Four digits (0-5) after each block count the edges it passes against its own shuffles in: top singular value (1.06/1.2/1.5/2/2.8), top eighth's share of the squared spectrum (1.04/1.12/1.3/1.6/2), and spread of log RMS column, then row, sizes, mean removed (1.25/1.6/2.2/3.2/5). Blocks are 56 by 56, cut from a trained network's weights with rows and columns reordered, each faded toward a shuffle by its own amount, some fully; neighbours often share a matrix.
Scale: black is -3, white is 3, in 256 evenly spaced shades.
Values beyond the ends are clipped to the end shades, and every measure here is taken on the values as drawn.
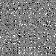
3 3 1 2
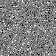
1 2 1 0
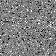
1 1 0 0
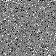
1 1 0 0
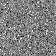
0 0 0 0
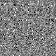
2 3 1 1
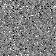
2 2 1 1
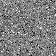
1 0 0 0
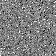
0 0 0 0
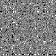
3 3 2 1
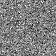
0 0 0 0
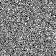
0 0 0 0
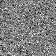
0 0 0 0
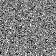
1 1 0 0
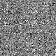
2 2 0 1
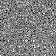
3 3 1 2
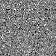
2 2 1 1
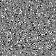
2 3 0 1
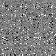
3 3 1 2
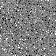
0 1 0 0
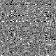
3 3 2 2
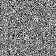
2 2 0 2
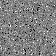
1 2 0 0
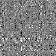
3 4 2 2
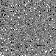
2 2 1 1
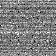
3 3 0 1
